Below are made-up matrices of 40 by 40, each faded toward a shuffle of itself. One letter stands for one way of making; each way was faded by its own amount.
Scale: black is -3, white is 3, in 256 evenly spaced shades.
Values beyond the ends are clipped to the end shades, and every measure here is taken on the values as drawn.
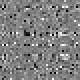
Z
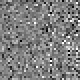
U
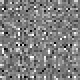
Z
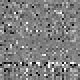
Z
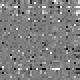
Z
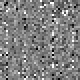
U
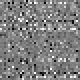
Z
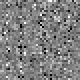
U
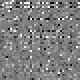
Z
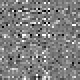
Z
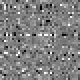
Z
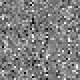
U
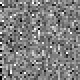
U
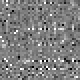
Z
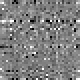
Z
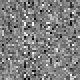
U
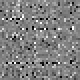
Z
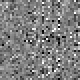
U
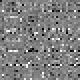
Z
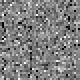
U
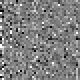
U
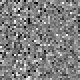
U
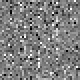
U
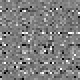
Z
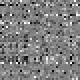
Z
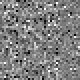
U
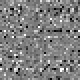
Z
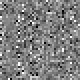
U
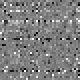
Z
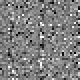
U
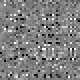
Z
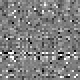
Z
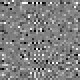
Z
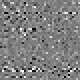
Z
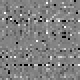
Z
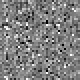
U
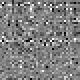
Z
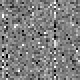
U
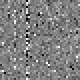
U
